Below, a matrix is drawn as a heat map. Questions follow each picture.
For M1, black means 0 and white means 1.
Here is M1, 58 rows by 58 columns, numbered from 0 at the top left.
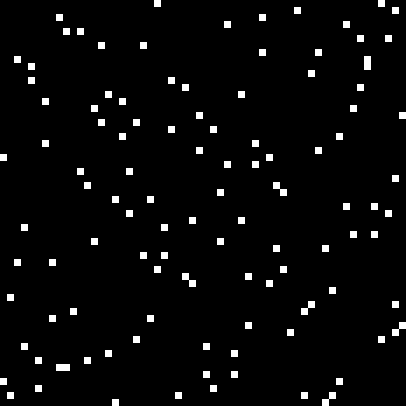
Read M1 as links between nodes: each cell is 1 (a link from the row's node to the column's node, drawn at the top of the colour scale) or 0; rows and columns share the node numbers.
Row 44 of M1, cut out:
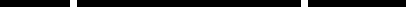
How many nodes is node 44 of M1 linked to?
2
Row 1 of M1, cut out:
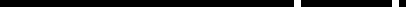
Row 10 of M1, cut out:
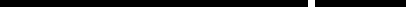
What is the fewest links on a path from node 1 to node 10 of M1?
4
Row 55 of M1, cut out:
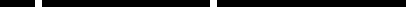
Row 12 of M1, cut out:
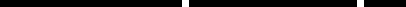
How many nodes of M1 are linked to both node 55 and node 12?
0
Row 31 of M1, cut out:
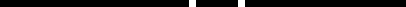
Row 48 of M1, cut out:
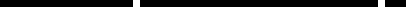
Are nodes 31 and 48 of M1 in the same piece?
yes
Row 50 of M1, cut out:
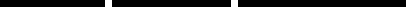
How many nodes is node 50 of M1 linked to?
2
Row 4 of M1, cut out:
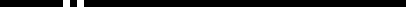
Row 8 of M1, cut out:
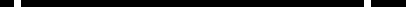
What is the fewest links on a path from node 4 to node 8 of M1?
3
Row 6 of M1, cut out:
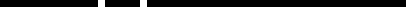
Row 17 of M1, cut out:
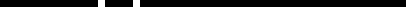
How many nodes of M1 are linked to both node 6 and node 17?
1
